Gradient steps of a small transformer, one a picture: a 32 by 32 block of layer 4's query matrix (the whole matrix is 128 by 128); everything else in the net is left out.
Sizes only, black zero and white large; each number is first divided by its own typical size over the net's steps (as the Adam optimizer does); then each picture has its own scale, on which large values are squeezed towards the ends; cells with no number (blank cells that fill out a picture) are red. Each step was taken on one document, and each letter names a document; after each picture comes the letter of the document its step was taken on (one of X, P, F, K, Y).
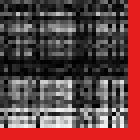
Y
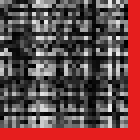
Y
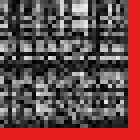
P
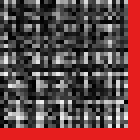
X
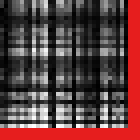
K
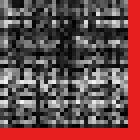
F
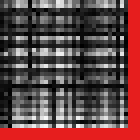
K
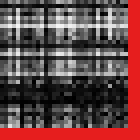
X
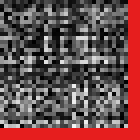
F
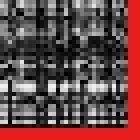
F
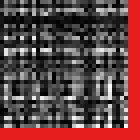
Y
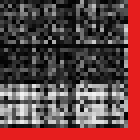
F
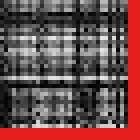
Y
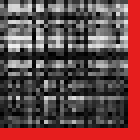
X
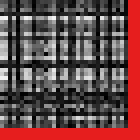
P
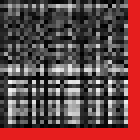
X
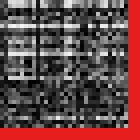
X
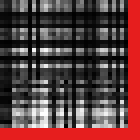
K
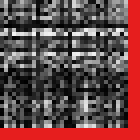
F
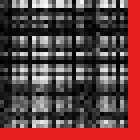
Y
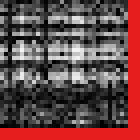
P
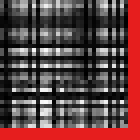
K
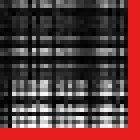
K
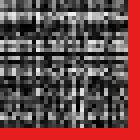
P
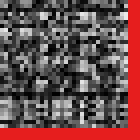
F
